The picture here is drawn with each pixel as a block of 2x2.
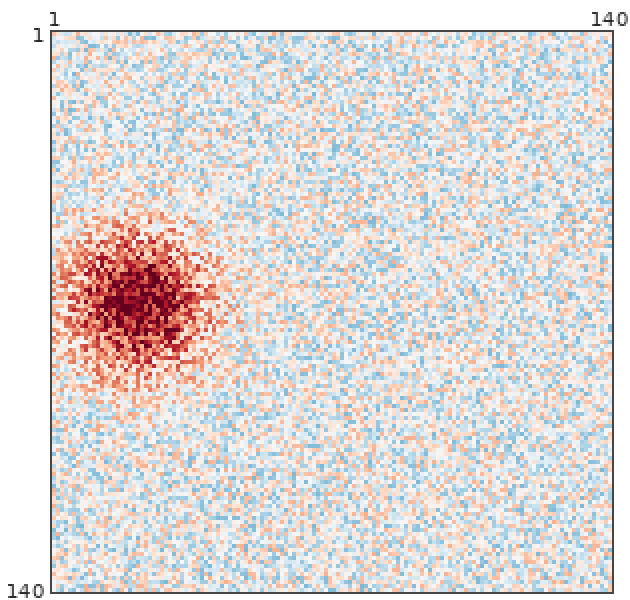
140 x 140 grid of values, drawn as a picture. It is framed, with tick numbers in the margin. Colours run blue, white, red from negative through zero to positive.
Ninth with the highest average: middle left. Stripes: none. Bumps: one, in the middle left. Odd rows or columns: none.
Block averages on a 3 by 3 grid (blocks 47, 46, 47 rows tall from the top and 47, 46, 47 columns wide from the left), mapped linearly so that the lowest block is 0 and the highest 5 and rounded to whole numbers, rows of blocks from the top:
0 0 0 | 5 0 0 | 0 0 0
